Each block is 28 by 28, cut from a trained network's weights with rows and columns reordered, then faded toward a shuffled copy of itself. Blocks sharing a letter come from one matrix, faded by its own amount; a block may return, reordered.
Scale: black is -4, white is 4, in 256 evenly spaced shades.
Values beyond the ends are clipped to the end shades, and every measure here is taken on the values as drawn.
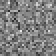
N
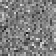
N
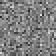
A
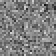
A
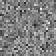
A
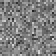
N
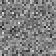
A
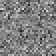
A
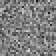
A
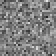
N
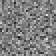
N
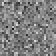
N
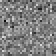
N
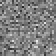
N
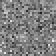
A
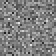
A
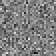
N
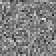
A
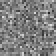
N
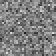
A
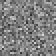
A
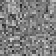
N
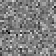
N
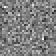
A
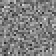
N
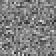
A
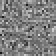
N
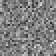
N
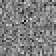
N
